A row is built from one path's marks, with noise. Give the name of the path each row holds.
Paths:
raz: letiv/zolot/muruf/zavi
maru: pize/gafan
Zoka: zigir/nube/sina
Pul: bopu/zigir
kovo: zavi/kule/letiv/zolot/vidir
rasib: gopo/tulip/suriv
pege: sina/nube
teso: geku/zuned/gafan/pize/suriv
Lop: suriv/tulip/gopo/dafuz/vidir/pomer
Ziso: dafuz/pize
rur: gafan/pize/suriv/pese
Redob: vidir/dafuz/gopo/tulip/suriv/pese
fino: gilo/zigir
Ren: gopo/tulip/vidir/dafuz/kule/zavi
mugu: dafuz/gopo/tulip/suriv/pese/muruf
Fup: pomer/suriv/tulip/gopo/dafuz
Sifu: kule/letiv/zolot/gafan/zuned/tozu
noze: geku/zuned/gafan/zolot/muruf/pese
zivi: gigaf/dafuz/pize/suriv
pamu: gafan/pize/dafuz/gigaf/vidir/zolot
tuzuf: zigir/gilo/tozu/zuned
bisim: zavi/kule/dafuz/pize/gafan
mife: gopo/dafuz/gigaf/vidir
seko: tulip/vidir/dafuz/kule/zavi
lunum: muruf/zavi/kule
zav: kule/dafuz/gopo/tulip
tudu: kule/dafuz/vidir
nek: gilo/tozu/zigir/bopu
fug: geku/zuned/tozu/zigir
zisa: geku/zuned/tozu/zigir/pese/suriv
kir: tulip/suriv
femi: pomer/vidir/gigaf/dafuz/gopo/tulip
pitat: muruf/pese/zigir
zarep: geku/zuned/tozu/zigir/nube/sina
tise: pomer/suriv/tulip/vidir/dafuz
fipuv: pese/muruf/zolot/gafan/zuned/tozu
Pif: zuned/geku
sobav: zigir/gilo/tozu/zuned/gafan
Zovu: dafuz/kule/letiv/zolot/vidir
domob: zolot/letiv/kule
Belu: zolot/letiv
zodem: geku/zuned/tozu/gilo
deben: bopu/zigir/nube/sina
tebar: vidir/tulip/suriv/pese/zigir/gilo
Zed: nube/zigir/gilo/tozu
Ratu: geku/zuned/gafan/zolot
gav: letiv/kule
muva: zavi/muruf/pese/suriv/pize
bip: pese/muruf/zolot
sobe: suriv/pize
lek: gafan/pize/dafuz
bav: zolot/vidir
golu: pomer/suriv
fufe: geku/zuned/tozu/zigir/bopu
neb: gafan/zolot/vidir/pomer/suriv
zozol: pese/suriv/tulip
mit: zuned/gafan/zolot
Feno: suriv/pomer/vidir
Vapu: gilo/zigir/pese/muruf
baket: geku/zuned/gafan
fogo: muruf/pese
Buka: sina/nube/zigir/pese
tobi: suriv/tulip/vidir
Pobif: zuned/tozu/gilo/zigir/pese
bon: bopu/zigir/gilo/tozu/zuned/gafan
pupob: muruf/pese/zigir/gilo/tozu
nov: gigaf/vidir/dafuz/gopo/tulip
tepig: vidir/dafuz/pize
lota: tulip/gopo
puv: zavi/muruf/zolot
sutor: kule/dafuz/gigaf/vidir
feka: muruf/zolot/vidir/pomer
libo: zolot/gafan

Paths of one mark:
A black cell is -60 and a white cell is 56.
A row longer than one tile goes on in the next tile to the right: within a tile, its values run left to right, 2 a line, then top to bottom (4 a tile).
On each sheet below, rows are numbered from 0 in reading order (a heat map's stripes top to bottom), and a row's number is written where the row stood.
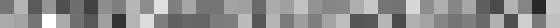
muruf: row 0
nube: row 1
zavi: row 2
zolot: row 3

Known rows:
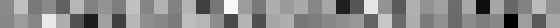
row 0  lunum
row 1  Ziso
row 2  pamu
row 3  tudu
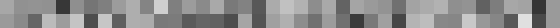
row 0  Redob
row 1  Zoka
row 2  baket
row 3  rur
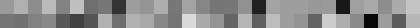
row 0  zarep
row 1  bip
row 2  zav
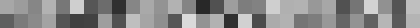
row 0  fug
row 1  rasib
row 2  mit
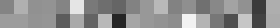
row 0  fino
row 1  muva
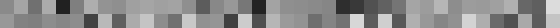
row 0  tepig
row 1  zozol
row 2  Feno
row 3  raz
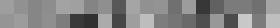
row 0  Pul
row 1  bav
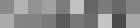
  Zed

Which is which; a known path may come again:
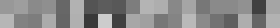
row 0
tebar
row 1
fipuv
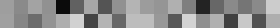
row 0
femi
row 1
rasib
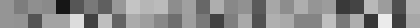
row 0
Lop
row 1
baket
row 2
sobe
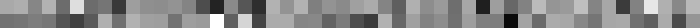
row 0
zarep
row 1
golu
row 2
deben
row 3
tudu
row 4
lek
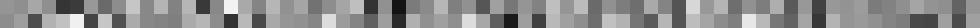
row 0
Fup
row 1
Ziso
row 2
pitat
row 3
lunum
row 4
puv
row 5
fogo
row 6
Pul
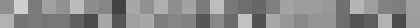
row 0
Zoka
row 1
Zed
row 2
bon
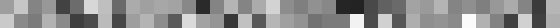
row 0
maru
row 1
lota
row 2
Feno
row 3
muva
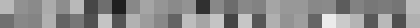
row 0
zisa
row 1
Redob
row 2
mugu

